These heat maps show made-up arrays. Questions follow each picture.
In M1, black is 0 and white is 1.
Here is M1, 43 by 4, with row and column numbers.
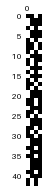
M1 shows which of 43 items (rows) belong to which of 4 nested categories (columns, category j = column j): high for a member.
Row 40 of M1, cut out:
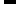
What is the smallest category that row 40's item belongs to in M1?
0
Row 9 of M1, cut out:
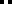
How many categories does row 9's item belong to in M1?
2
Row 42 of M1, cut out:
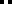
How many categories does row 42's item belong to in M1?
2
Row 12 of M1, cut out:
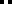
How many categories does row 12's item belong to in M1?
2
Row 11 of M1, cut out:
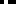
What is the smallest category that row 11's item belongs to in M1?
1
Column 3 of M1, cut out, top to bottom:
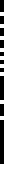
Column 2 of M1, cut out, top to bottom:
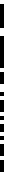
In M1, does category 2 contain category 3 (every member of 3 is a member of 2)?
no
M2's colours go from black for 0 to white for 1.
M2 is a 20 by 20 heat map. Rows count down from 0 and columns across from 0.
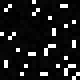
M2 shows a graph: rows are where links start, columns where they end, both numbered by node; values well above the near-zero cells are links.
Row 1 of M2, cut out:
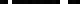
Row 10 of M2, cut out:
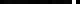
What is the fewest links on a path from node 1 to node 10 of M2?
3
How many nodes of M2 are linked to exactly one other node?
12
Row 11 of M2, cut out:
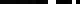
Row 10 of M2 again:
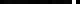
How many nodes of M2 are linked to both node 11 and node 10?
1
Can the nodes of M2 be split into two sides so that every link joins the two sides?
yes
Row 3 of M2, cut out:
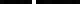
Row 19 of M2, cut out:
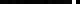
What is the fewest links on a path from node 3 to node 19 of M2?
5
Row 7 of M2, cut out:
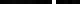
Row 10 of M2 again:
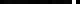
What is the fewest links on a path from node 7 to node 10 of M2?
4
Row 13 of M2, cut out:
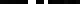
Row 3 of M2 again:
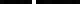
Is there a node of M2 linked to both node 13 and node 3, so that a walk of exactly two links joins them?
yes
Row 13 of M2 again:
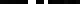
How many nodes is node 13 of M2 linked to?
3
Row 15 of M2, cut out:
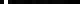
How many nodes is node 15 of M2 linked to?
1
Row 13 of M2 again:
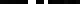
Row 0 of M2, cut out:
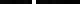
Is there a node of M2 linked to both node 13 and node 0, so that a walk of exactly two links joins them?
yes
